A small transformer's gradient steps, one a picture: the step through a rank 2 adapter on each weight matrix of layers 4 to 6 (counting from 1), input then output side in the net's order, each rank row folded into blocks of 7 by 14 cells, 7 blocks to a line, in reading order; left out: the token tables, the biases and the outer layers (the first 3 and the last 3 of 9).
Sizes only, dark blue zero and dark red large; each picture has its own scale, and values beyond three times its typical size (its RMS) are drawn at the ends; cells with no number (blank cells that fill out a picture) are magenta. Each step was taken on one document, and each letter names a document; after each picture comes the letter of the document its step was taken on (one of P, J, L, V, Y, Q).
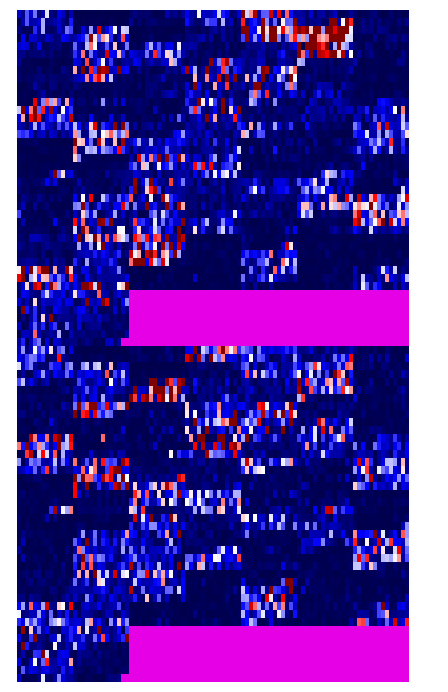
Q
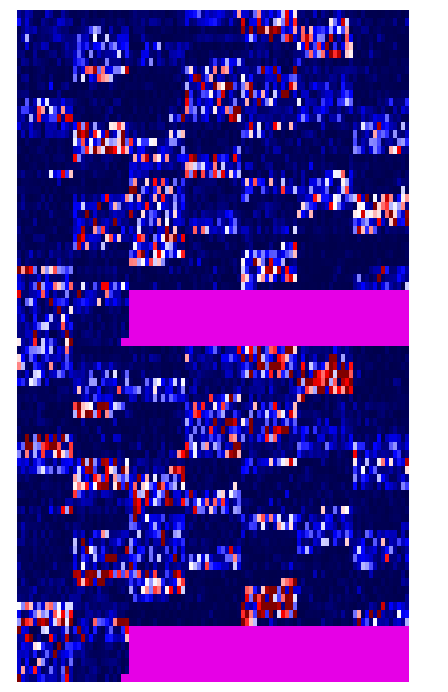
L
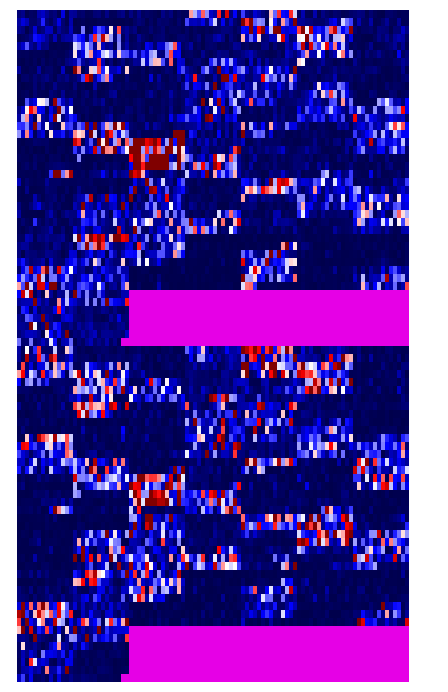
Q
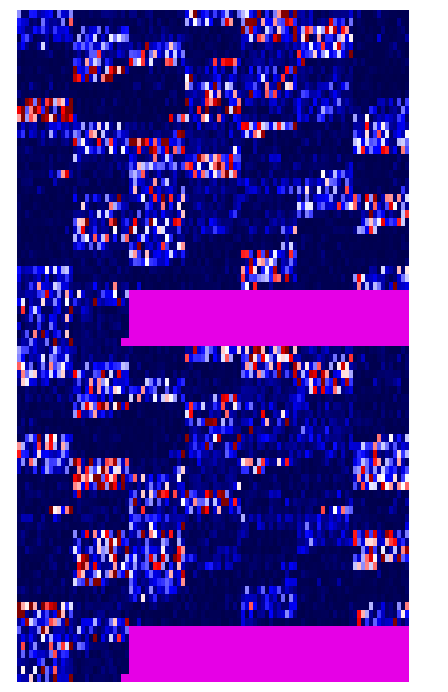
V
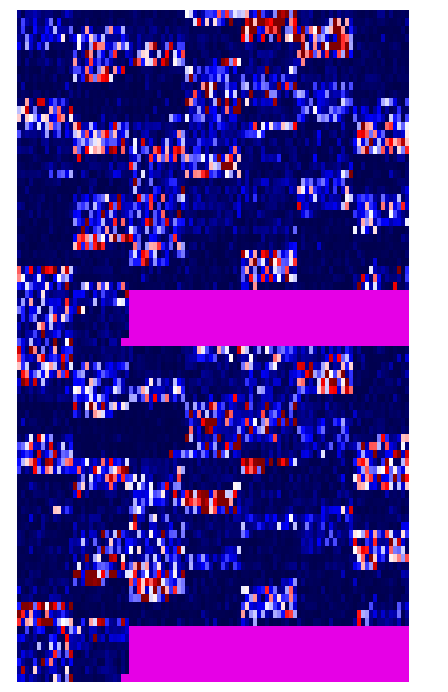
V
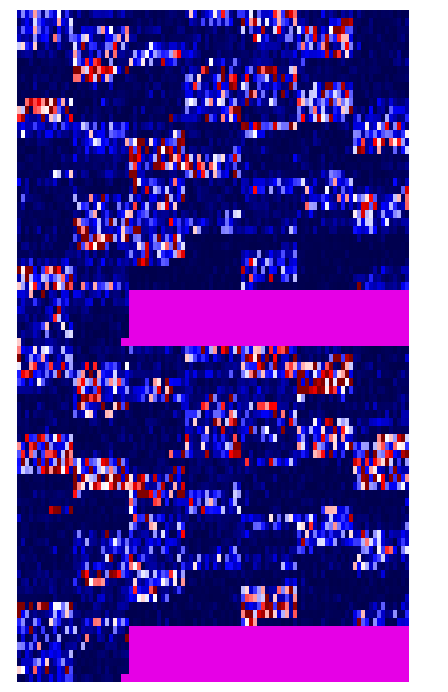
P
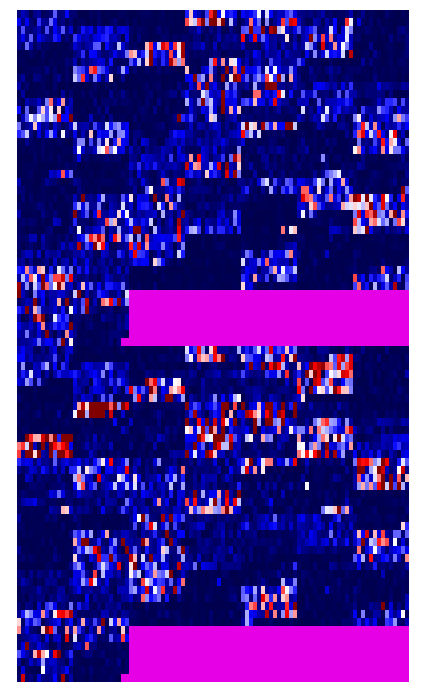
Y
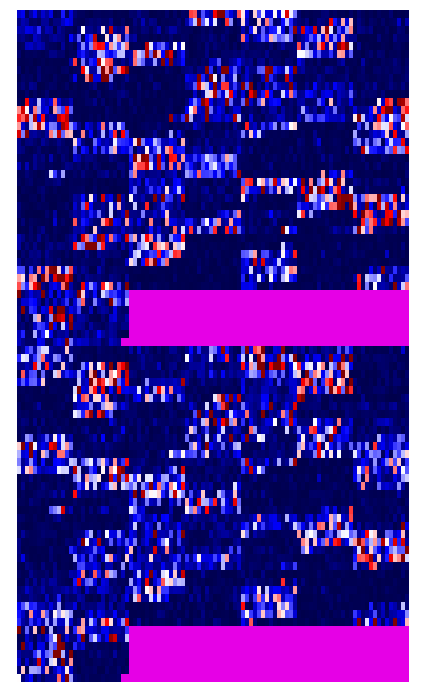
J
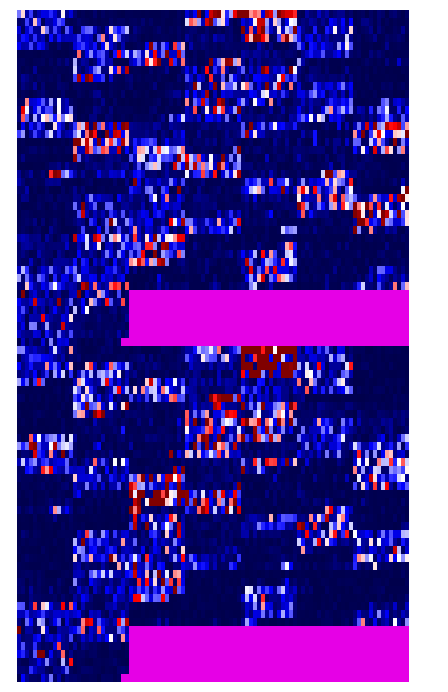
Q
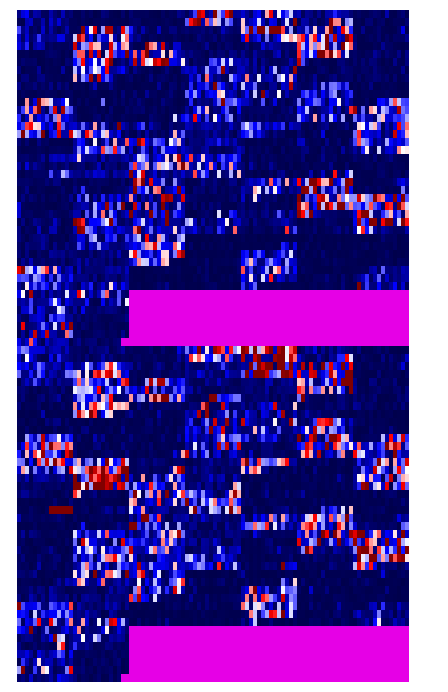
P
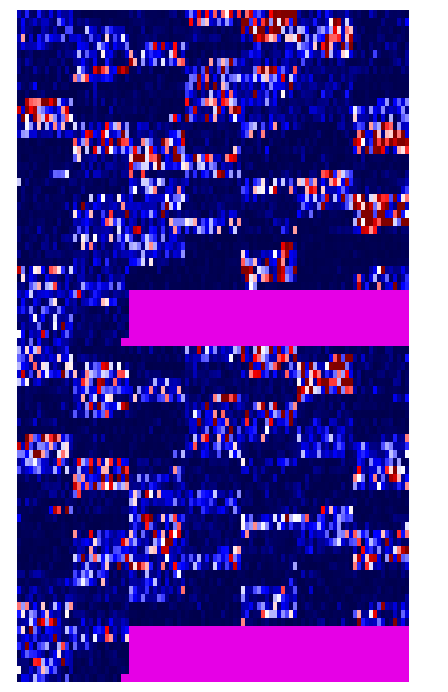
P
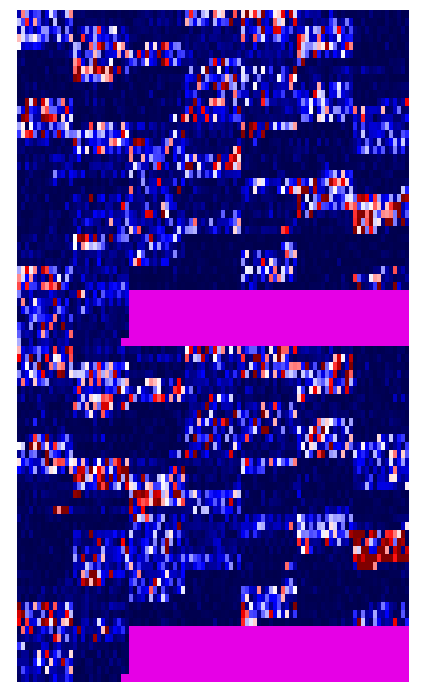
P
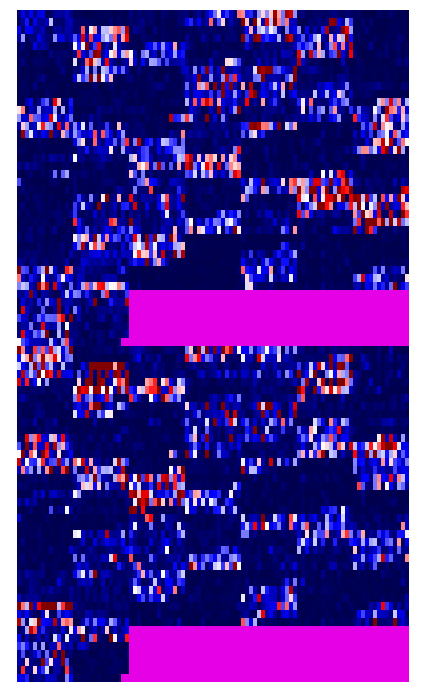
P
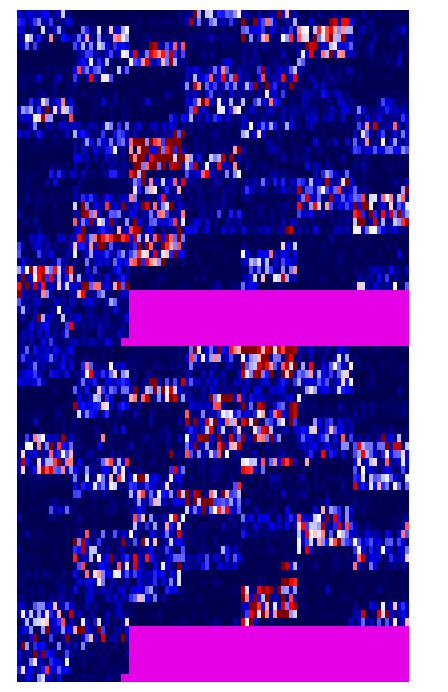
Q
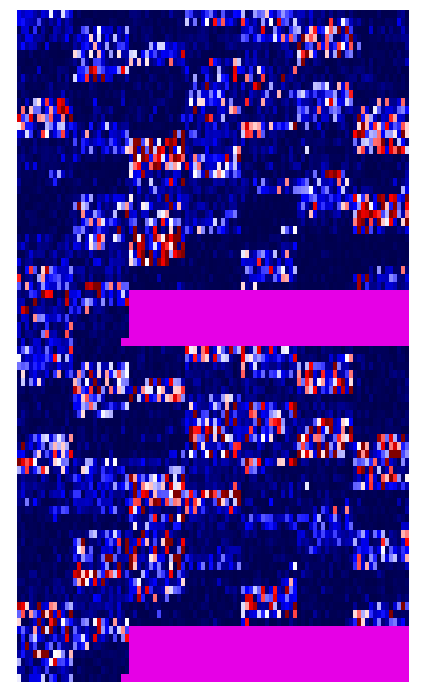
Y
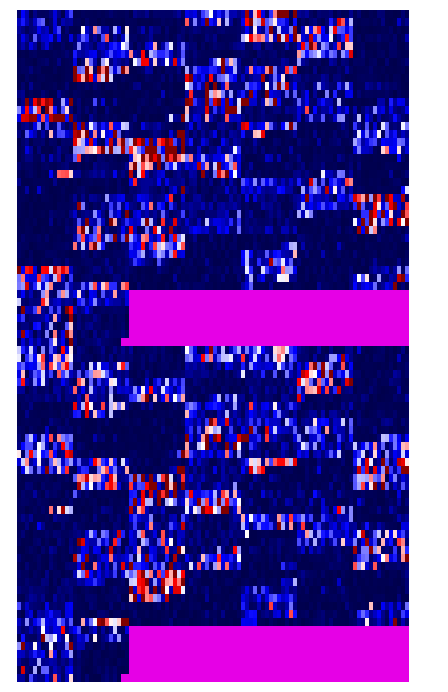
V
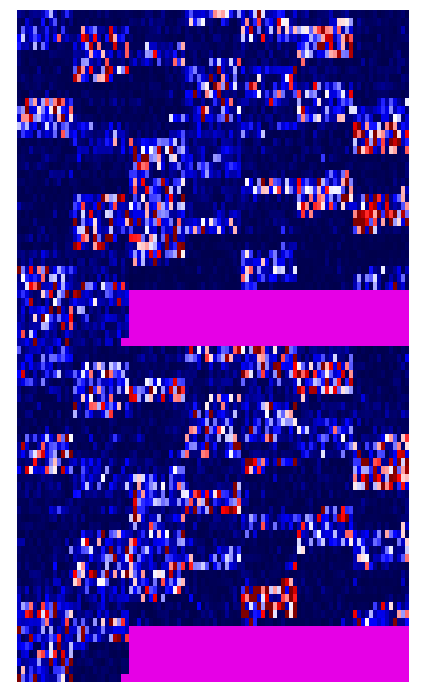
J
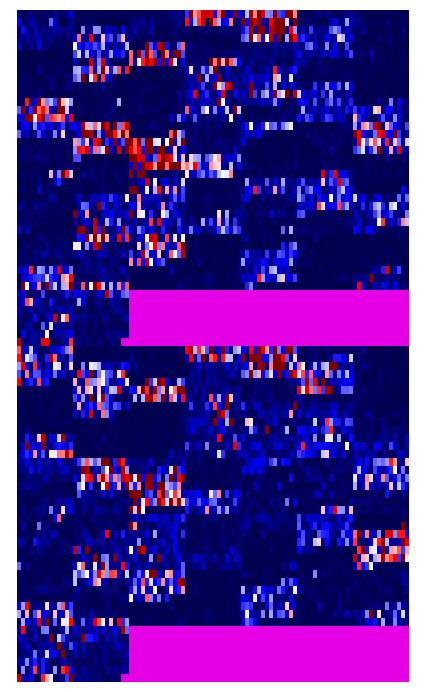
L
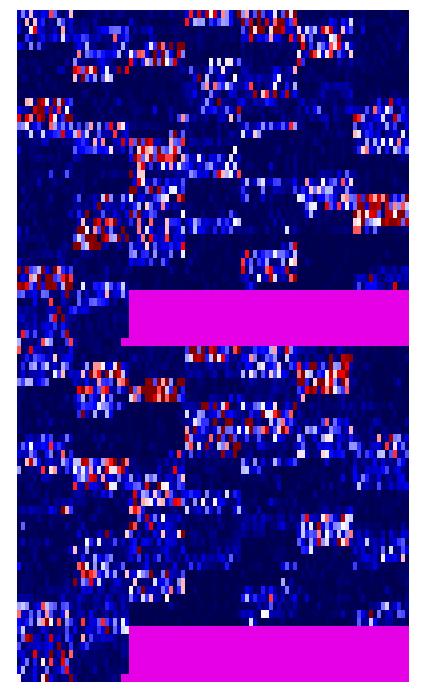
L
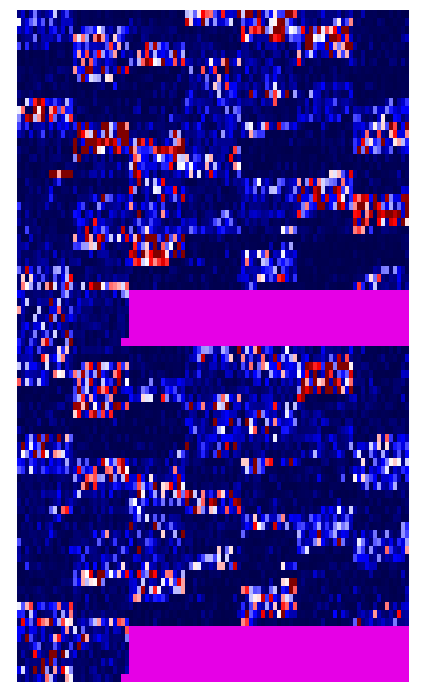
L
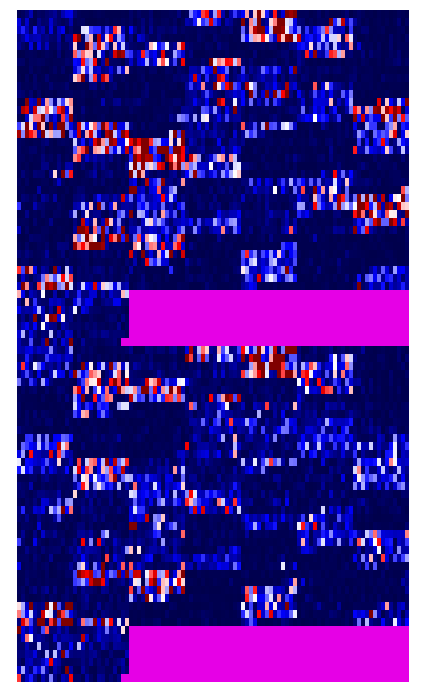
L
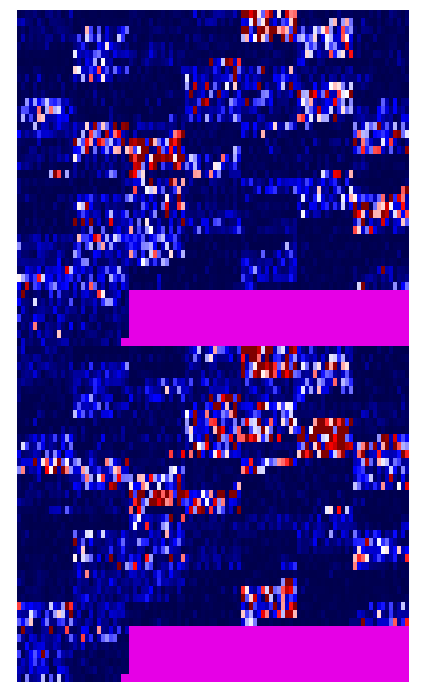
Q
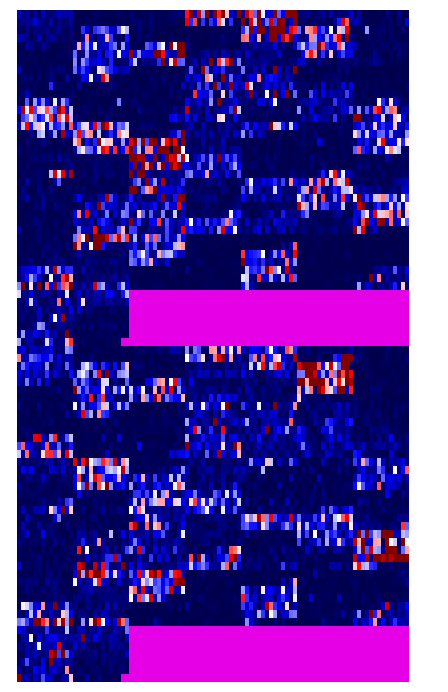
L
